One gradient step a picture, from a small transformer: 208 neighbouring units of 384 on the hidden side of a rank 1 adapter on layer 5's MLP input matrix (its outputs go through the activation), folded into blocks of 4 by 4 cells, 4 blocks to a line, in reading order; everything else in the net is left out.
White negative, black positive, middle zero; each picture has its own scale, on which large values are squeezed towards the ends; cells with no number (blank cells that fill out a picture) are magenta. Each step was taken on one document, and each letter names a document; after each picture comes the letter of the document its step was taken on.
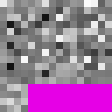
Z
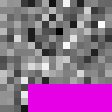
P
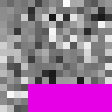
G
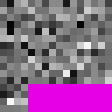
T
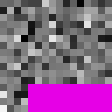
P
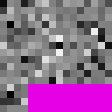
Z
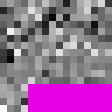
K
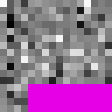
Z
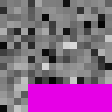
G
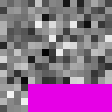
G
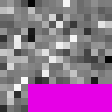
G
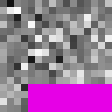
P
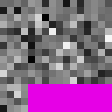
G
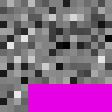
K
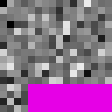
Z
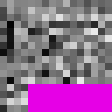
K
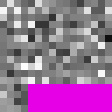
P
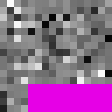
P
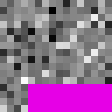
K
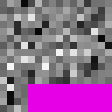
Z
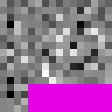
Z
